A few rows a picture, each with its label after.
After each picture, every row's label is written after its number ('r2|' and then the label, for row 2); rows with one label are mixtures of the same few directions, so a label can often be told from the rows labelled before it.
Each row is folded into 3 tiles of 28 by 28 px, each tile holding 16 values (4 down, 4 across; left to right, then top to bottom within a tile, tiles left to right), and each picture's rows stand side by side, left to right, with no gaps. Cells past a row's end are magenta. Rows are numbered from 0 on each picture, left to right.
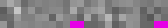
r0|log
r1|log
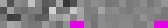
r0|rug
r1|log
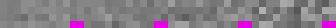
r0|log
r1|log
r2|rug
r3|rug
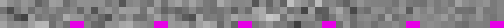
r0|rug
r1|rug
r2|rug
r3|rug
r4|log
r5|rug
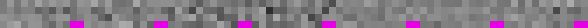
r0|rug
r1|rug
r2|log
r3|log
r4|rug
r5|rug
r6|rug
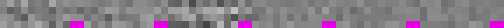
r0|rug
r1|log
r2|rug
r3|log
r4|log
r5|log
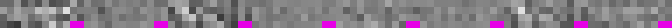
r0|rug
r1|log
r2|log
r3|log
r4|rug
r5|log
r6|log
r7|rug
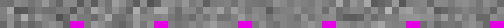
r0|log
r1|rug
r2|rug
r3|log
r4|rug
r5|log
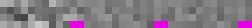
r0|rug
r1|log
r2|log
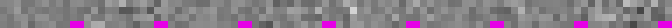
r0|log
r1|rug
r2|rug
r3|rug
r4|log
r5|rug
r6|log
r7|rug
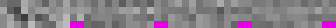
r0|log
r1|rug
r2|rug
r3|rug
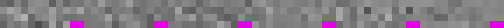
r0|rug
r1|log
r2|log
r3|log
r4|log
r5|rug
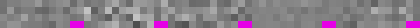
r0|rug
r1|log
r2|rug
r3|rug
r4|rug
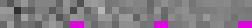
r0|log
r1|log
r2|log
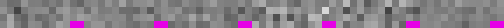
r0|log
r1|rug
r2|log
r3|log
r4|rug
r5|rug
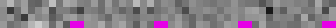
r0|rug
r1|rug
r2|log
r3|log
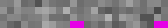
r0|rug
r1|log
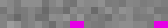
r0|rug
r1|rug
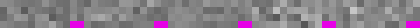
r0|log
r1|rug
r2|rug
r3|log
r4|log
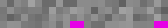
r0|rug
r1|rug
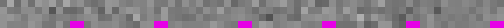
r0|rug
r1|log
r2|rug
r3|rug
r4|log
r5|log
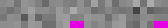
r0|log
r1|rug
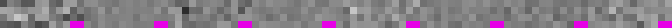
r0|rug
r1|log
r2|log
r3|rug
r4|log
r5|log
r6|log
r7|log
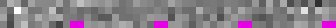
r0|log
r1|rug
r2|log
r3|rug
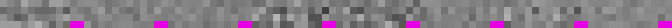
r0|rug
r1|log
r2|rug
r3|log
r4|log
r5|log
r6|log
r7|log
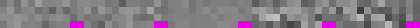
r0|rug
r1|rug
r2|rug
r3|rug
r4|log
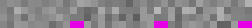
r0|log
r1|log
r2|log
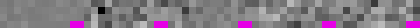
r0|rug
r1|log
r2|log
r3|rug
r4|rug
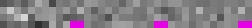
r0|rug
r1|rug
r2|log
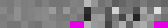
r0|rug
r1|log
